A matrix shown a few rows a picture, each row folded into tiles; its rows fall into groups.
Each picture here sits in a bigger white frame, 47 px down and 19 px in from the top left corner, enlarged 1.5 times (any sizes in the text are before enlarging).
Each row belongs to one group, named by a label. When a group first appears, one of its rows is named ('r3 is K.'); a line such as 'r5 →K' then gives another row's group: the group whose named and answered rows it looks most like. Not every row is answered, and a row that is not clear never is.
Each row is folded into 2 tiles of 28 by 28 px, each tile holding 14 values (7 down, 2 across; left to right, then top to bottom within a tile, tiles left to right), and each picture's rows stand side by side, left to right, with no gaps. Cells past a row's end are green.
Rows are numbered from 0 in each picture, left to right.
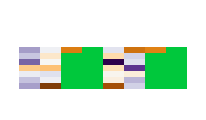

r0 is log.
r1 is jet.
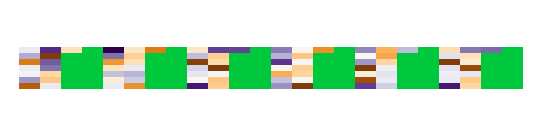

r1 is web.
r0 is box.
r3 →log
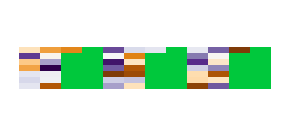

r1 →log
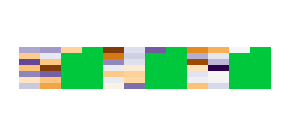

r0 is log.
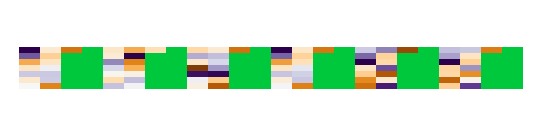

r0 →web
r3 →web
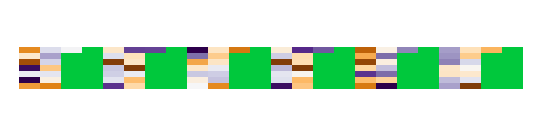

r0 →box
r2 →web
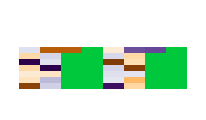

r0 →jet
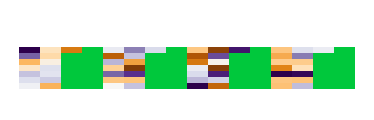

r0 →web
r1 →log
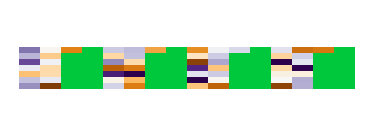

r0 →log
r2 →box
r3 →jet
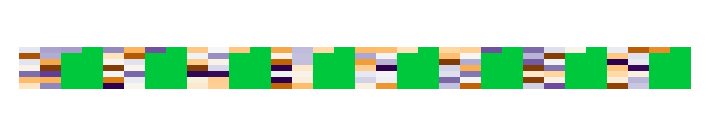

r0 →log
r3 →box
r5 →box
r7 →jet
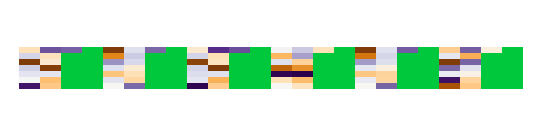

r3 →log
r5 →box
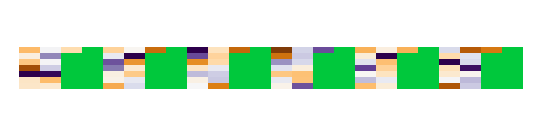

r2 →web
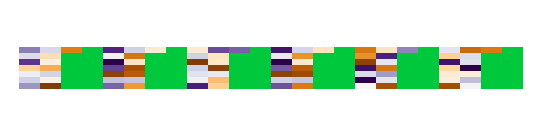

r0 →log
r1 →log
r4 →box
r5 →jet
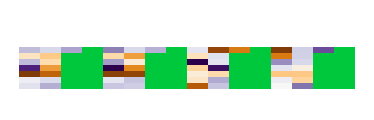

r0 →log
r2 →jet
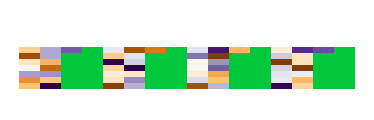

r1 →jet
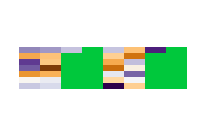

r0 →log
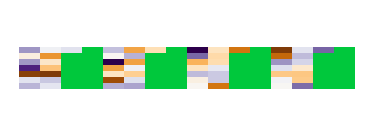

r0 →log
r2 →web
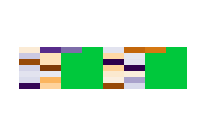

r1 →jet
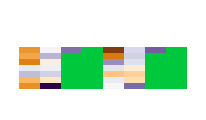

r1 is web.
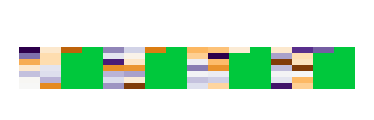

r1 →log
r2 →box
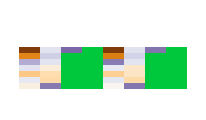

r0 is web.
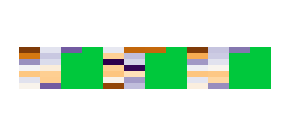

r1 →jet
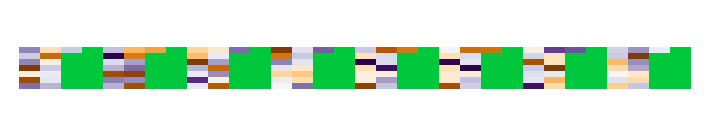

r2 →box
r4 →jet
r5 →jet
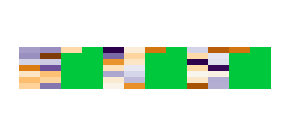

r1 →web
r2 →jet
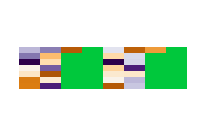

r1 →jet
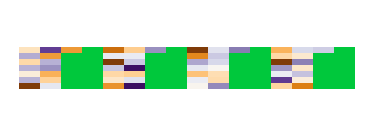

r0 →box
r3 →box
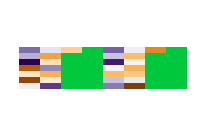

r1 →log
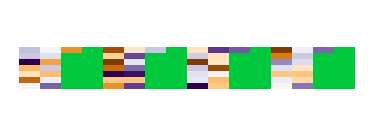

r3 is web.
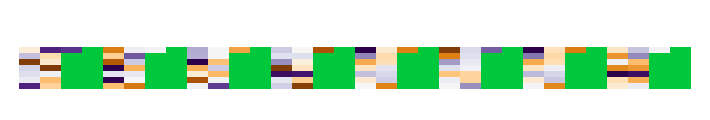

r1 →box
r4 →web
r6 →web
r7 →log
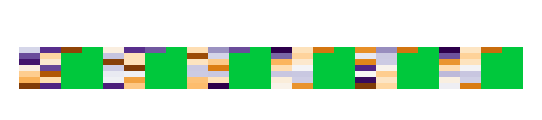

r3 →web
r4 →box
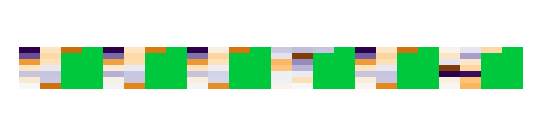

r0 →web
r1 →web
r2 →web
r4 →web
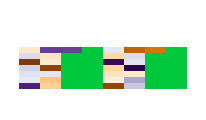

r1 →jet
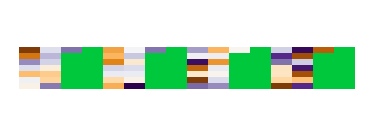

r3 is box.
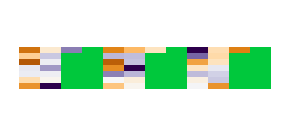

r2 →web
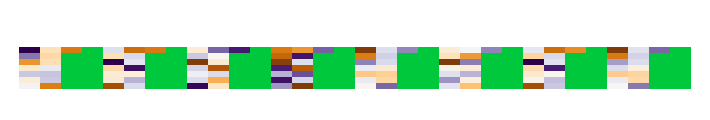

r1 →jet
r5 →box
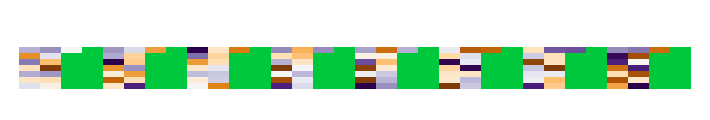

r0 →log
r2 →web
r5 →jet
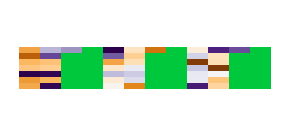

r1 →web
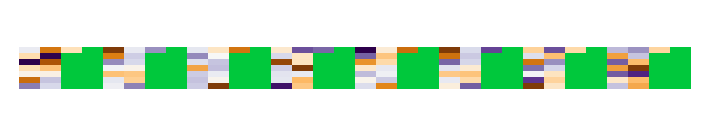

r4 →web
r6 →box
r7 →log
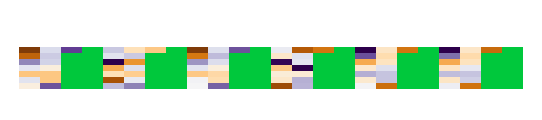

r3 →jet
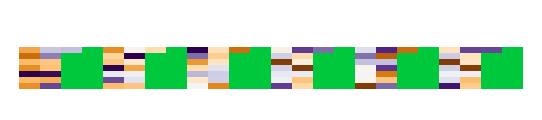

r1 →box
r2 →web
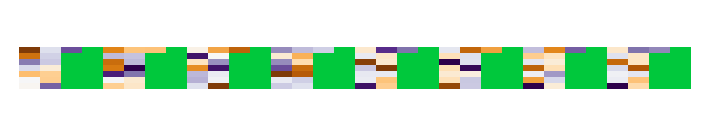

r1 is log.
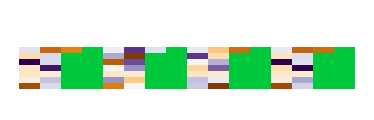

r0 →jet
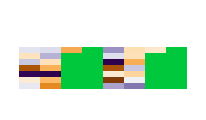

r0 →log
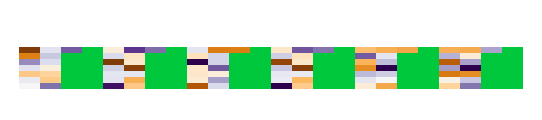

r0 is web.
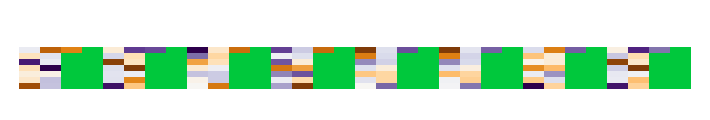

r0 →jet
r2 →web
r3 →log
